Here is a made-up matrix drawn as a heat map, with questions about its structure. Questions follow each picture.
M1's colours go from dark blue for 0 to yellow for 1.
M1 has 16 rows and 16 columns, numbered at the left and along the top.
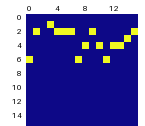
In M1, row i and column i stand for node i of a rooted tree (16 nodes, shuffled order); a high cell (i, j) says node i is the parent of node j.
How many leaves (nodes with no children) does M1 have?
11
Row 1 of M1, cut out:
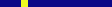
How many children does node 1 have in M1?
1
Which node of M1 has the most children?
2
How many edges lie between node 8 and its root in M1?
2
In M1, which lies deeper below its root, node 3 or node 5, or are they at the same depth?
node 3
